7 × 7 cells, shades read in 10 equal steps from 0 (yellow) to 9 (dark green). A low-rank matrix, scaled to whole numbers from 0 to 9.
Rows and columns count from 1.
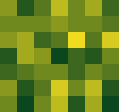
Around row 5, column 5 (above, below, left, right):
7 5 5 5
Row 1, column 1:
4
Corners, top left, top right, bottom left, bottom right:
4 7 5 9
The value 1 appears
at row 3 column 7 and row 6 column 4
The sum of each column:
37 42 38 29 37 32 42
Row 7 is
5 9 5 2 8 3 9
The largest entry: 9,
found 3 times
